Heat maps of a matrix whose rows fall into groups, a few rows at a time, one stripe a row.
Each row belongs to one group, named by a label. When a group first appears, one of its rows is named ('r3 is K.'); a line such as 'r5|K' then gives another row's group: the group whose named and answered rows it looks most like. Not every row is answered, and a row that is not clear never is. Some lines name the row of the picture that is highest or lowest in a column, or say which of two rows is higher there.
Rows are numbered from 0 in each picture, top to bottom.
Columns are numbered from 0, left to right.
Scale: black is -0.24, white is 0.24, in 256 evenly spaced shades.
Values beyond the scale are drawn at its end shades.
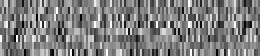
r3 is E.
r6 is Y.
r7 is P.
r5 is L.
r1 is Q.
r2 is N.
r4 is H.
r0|E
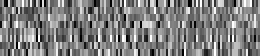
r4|N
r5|N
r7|Q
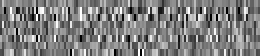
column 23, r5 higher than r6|Yes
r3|Q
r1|Q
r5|N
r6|H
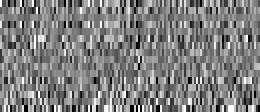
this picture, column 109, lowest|15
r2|P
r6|L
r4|E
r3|Y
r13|N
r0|Y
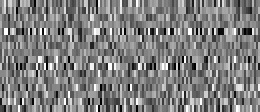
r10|N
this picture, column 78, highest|4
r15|L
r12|H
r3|Y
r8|Q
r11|Q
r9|H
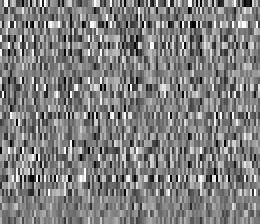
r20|P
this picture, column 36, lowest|20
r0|E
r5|Y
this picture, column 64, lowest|12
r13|Q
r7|Y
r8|N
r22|N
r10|P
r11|Y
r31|Y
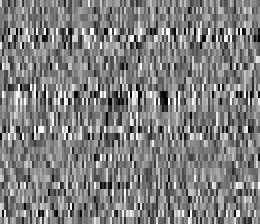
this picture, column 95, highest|30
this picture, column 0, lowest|19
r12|L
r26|H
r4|H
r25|P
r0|Y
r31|E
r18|Q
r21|P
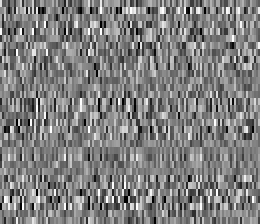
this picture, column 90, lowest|29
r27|N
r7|L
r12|E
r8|Q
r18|Q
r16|H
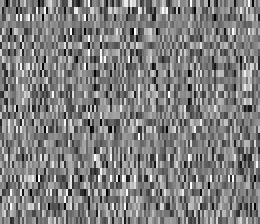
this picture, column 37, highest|1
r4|P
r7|Y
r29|N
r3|E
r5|Y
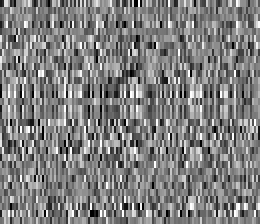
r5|L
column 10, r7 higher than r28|Yes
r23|L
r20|Y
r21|Q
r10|Q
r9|Y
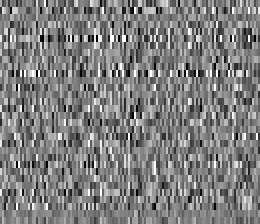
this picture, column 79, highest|10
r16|P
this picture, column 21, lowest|5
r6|E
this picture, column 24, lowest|5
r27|Y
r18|P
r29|L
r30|P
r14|E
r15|Y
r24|L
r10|N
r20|Y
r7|Y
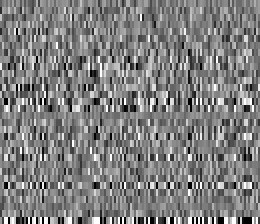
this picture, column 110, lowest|31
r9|Y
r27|E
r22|E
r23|N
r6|Q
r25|E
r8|N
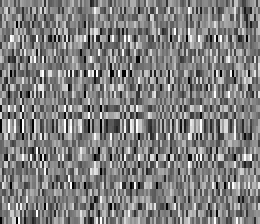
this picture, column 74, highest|16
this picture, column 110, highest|5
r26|P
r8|L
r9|H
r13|L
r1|E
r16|Y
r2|Q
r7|N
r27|L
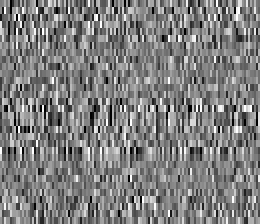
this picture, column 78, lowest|15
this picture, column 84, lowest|15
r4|L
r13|Q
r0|N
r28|P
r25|H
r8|L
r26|P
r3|Y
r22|Y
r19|N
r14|Q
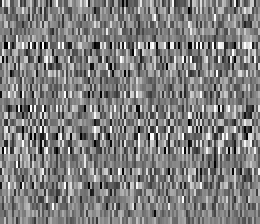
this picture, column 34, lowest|6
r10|N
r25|E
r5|L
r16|E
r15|L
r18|E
